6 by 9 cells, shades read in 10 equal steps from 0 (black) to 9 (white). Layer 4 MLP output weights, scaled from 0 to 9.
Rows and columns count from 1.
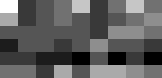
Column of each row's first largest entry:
1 1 7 6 6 4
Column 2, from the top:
2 2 3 3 2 4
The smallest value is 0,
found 3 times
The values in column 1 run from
1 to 9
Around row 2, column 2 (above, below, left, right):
2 3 6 3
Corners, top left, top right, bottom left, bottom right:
9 4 4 4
